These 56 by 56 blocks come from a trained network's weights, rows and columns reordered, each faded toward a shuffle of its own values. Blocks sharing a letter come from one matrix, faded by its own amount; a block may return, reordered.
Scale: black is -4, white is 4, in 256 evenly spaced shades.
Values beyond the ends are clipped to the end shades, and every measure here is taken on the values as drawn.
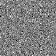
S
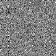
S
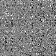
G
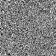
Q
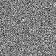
Q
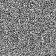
Q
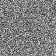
Q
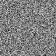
Q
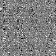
G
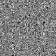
S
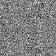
S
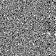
S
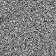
Q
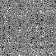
G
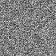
Q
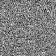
Q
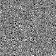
S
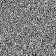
Q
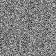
Q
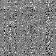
G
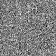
Q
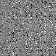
G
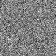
Q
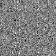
S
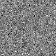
S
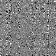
G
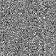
S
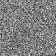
Q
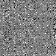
G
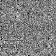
S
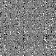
G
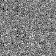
S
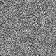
Q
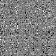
G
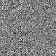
S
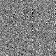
S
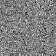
S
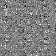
G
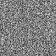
Q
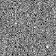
S
